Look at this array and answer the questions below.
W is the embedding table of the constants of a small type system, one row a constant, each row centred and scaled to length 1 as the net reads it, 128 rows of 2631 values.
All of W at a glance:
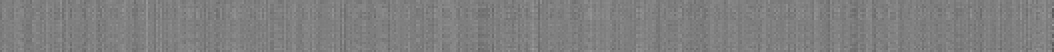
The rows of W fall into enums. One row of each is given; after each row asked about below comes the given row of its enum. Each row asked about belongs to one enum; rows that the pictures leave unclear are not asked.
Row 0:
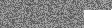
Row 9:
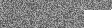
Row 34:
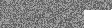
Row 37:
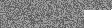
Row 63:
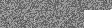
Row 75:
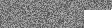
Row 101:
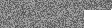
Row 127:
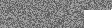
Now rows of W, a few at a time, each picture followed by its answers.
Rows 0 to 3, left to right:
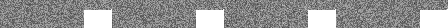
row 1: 37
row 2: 9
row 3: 63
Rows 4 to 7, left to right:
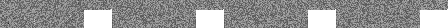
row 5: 37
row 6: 37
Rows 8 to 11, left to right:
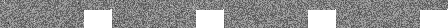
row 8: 63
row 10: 37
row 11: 101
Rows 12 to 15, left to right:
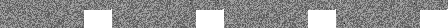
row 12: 127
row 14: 34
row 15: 63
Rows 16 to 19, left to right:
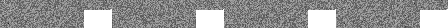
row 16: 63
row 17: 37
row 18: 34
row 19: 63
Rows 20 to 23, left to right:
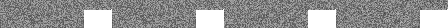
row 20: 37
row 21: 37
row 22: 34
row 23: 75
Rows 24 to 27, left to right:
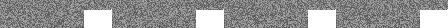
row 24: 127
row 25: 101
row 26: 37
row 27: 37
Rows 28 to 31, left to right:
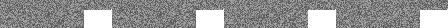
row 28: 127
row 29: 127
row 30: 34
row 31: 101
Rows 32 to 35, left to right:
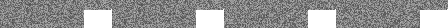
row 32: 0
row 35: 127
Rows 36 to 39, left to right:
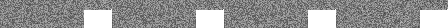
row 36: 0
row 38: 37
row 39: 75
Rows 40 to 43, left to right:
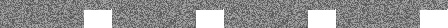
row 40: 0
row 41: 127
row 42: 127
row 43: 0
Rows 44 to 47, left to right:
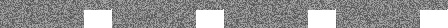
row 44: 0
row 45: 34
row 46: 0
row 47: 37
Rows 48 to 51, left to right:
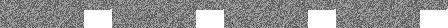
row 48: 63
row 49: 34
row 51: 63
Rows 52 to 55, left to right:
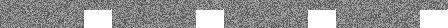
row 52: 75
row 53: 0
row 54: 101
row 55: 34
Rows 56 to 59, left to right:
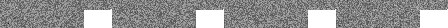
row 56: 63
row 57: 127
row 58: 37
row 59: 9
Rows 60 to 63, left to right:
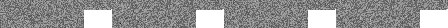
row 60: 37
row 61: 63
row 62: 101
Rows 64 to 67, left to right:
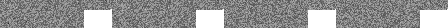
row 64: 63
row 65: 63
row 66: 0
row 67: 127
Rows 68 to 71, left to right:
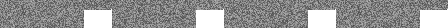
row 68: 101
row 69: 0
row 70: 127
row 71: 101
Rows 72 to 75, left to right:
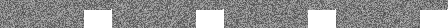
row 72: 101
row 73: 63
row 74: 0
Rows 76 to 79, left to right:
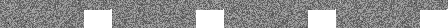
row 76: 63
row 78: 127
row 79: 63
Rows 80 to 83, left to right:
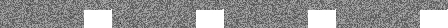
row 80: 0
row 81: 63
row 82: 0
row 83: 34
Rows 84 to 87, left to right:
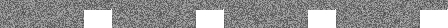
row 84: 101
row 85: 127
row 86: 37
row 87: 75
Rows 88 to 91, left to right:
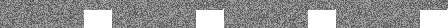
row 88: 0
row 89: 101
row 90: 34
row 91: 101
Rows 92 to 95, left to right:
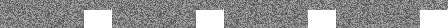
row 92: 127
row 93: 127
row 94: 0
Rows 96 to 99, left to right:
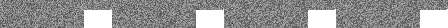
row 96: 9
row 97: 127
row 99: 63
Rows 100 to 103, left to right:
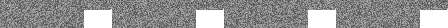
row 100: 63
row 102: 0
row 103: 101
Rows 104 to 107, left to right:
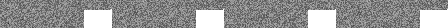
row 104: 63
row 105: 101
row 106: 34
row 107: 101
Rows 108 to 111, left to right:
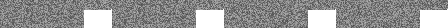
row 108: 0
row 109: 0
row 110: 127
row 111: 101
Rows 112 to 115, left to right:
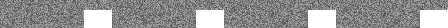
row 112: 0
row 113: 37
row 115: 127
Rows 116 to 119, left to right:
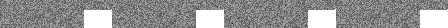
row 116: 34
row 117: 127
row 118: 63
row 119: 34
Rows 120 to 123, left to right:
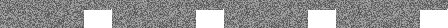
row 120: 127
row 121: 101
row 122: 101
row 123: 101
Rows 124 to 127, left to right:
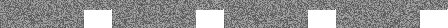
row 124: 37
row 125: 0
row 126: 37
